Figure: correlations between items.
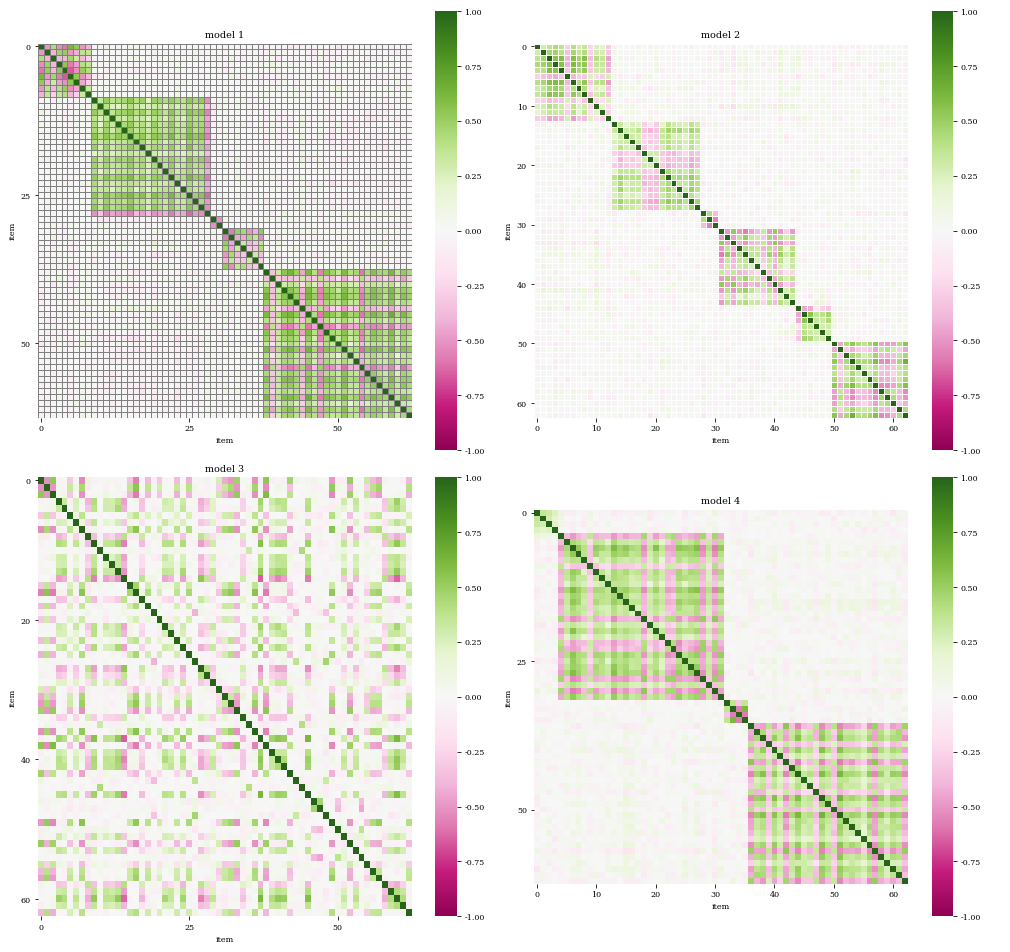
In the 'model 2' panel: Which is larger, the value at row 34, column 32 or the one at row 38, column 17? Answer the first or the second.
the first
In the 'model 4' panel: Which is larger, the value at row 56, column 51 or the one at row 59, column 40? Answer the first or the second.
the first
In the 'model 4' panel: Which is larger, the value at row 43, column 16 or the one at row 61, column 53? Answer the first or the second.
the second
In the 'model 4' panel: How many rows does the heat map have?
63
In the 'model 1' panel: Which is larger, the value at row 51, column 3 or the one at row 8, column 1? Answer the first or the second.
the second
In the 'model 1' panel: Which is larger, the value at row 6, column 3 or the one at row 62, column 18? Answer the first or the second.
the second
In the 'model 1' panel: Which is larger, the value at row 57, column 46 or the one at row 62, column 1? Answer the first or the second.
the first
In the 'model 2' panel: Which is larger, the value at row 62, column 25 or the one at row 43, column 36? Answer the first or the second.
the second
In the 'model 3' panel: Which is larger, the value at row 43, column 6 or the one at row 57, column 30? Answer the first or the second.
the first
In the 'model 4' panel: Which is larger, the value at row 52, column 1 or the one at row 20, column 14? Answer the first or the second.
the second
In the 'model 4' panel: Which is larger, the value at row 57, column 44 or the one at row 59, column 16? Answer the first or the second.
the second
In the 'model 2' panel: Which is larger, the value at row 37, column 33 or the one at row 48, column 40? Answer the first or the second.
the second
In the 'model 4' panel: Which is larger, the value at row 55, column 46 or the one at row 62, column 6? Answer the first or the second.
the first
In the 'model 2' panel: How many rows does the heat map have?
63
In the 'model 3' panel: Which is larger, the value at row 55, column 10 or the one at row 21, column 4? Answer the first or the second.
the second
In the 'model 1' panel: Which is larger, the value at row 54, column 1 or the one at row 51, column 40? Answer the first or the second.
the second
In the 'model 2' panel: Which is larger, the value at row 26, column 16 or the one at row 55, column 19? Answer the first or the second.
the first
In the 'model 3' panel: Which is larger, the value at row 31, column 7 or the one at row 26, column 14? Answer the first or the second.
the first
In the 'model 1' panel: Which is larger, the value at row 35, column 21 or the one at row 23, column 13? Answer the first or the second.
the second
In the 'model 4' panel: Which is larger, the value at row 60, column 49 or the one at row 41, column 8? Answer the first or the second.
the first
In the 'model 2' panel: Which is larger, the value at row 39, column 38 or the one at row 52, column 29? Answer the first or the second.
the second
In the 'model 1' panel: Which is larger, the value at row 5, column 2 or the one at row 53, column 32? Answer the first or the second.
the first
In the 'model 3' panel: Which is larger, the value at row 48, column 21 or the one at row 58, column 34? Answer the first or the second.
the second
